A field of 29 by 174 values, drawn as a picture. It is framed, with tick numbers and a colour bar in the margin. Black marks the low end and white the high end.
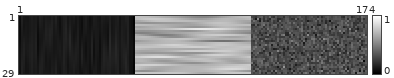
It is made of 1 by 3 panels. Panel 1,1: very low, streaked downward, faint in contrast. Panel 1,2: high, streaked across. Panel 1,3: low, fine-grained.
